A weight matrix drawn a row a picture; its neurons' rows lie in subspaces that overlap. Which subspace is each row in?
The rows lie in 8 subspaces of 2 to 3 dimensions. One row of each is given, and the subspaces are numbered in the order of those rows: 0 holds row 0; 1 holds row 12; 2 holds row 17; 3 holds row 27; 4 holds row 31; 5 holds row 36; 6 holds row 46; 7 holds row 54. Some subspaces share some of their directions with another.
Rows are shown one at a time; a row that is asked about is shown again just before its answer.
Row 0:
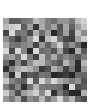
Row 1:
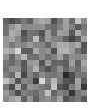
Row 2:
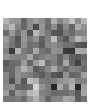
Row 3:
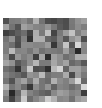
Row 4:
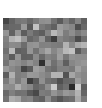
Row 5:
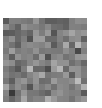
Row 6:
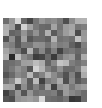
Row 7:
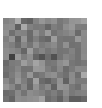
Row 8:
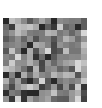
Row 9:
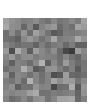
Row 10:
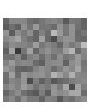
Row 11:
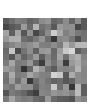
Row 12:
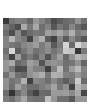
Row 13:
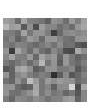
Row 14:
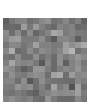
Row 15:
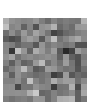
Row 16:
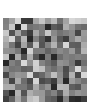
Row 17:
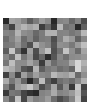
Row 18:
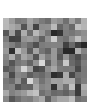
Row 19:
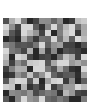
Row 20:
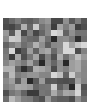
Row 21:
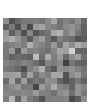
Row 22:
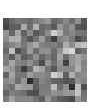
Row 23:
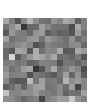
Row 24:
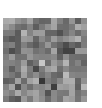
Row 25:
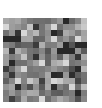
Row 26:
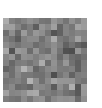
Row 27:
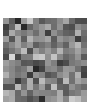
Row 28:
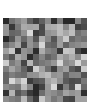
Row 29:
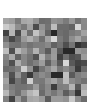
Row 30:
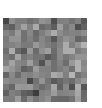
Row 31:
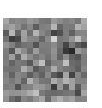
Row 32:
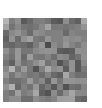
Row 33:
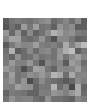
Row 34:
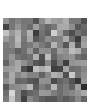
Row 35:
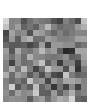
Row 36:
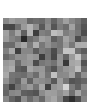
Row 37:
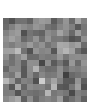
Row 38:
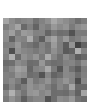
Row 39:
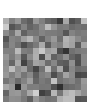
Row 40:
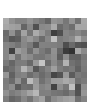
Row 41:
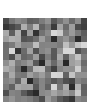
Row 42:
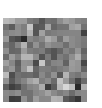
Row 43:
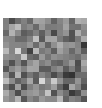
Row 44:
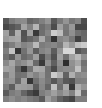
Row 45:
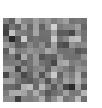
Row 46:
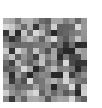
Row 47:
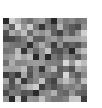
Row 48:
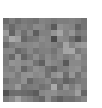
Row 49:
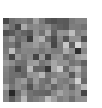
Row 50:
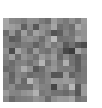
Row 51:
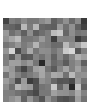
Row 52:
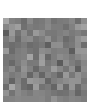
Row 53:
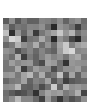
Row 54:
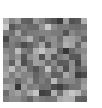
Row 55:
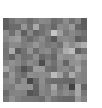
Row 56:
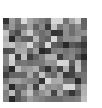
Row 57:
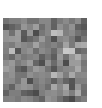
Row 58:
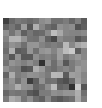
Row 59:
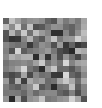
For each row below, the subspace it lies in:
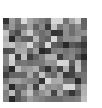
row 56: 7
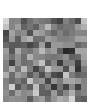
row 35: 7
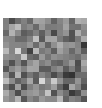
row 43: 0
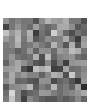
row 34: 1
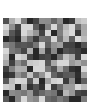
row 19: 3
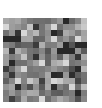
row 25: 3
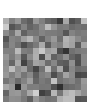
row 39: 7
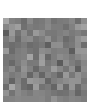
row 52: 7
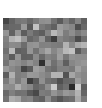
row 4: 5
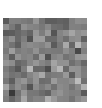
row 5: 1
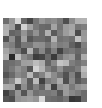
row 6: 3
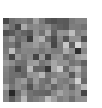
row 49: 1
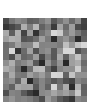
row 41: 5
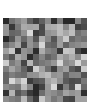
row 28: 3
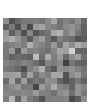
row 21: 2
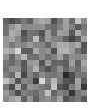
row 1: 0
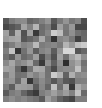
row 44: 5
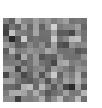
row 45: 4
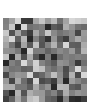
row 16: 3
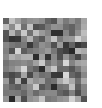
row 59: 2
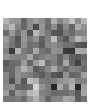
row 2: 3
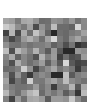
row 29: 6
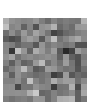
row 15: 7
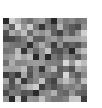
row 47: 2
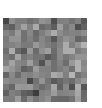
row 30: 2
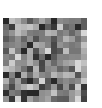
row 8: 2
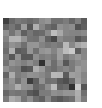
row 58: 5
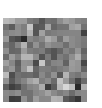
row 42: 5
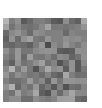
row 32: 7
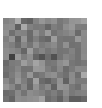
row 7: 3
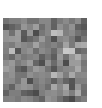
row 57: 5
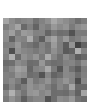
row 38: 1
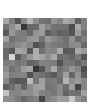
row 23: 3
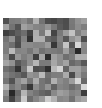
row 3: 1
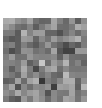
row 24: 0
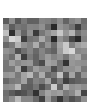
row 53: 4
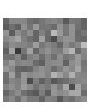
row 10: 0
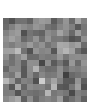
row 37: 0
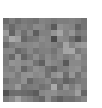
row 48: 4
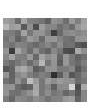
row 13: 4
